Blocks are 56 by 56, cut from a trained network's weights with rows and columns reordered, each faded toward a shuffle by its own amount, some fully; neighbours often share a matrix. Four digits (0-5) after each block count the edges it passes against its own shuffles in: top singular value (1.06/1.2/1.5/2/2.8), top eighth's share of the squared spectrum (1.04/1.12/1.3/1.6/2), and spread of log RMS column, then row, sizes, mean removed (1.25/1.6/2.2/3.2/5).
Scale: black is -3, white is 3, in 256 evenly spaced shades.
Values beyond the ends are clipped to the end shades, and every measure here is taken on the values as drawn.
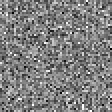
2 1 0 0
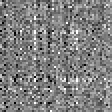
3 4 2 2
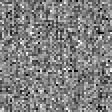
2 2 0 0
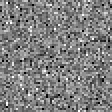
0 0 0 0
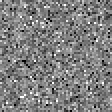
0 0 0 0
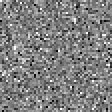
1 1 0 1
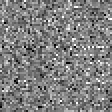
2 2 0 1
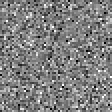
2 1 0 0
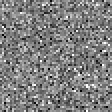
2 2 0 1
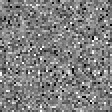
2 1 0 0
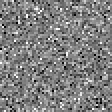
0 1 0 0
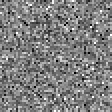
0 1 0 0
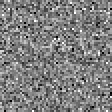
1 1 0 1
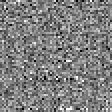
3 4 1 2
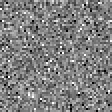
0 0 0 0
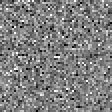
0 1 0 0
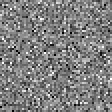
2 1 0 0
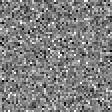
0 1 0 0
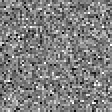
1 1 0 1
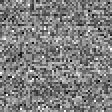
2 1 0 0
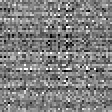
4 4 3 2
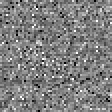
1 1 0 0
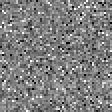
1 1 0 0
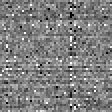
3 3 2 0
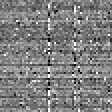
3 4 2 1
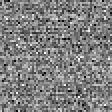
2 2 0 0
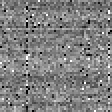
2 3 2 0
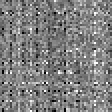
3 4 3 3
